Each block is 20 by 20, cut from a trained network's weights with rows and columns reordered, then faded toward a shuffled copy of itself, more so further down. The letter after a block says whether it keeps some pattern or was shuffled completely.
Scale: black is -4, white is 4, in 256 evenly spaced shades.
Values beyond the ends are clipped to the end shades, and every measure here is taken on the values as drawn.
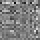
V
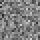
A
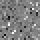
A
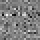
V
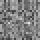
V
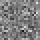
V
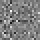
V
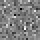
A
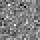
A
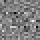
V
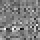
V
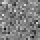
A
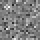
A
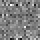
V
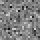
A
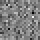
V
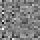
V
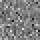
A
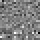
V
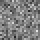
A
